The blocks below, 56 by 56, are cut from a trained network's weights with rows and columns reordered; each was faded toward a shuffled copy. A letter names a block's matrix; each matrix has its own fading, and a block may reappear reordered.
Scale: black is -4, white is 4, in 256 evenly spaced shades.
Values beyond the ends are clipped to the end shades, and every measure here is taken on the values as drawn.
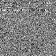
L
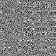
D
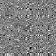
D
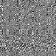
D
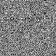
L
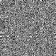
L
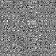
D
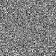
L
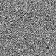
L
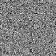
L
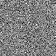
L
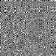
D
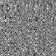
D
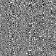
D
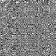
D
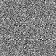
L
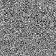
L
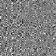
D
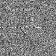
L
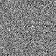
L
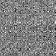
D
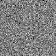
L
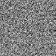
L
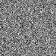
L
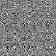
D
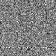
L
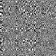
D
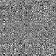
D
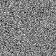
L
